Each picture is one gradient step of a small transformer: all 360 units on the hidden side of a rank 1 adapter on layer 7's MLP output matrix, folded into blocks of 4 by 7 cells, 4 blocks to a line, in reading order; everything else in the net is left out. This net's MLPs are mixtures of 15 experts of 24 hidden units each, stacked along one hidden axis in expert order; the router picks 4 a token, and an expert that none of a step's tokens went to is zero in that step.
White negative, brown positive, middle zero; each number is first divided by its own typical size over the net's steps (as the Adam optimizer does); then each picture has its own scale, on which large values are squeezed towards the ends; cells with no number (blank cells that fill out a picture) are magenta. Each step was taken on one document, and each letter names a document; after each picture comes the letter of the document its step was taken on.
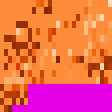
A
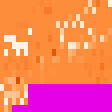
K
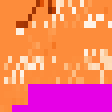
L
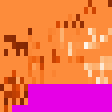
K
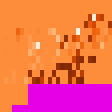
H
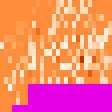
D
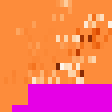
H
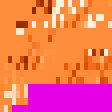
L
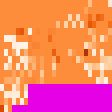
A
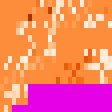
L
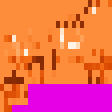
K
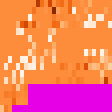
L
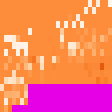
K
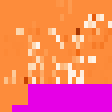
H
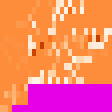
D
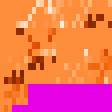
L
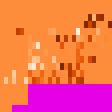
H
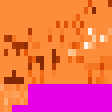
K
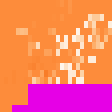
H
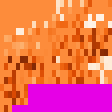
A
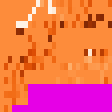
L
